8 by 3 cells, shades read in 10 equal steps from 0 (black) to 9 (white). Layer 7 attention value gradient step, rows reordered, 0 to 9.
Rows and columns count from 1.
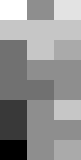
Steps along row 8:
up up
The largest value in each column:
9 7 8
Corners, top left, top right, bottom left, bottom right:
9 8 0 6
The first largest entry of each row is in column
1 1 2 2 3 3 2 3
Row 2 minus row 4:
3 2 2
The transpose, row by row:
9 7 4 4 4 2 2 0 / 5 7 7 5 4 5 5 5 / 8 7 6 5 5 7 5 6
